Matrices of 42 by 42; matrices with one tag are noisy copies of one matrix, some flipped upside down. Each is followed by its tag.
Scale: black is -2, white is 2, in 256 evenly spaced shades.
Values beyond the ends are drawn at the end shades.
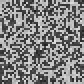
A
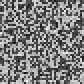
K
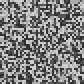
K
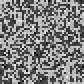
A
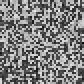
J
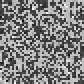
A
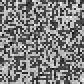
K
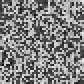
A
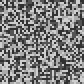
K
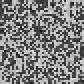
A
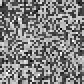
J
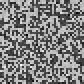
K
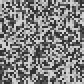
A
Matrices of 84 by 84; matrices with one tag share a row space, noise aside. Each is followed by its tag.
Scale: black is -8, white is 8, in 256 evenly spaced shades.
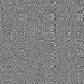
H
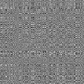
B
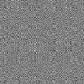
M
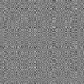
M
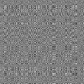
M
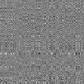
B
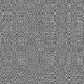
H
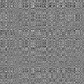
B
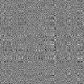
H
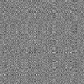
M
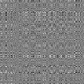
B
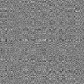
B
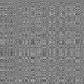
B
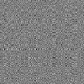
M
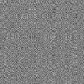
M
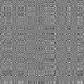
H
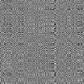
H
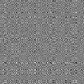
M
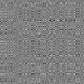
B
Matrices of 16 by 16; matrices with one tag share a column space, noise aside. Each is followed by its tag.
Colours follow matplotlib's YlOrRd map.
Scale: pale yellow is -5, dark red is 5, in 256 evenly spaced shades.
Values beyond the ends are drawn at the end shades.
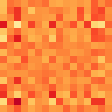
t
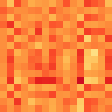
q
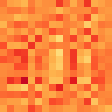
q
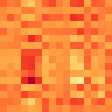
q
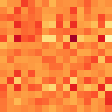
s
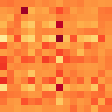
s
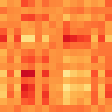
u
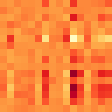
u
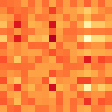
s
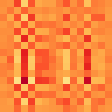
q
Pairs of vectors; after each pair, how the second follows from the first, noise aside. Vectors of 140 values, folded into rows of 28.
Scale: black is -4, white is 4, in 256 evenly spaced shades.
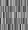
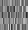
shuffled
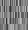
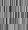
copied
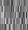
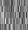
copied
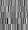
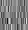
copied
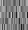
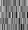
copied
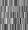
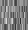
copied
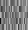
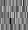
shuffled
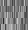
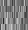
copied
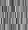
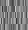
copied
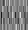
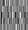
copied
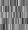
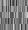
shuffled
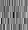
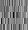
copied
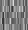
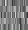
shuffled
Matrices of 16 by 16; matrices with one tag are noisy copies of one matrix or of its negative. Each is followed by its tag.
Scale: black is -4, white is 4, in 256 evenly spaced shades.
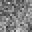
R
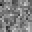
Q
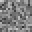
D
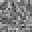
D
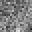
R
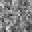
Q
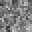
Q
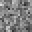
Q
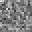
D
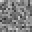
D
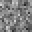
Q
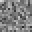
D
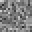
D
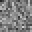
D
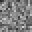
D
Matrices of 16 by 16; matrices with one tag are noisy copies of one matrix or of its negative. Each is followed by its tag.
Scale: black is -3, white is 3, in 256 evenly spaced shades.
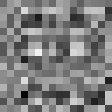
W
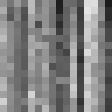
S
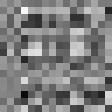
W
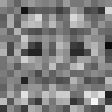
W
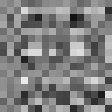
W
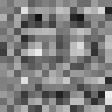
W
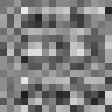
W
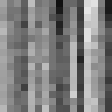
S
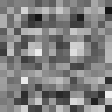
W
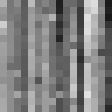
S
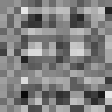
W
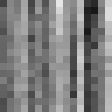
S
